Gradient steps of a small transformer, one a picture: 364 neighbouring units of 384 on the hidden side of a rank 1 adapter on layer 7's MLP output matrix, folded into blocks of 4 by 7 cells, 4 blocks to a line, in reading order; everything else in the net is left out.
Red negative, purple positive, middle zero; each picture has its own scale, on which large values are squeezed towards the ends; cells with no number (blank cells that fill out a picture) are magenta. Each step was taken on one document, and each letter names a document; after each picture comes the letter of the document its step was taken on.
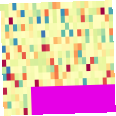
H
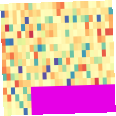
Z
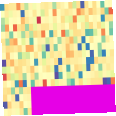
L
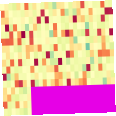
L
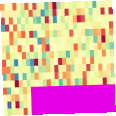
H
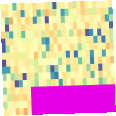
H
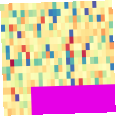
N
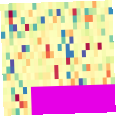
N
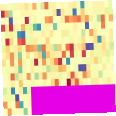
Z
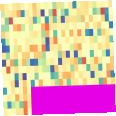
H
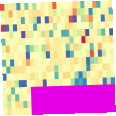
L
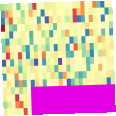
L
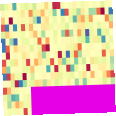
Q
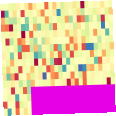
Z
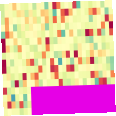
Q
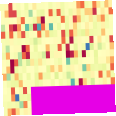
N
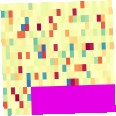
Z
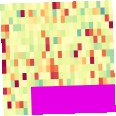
Q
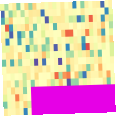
L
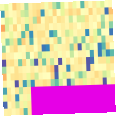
L
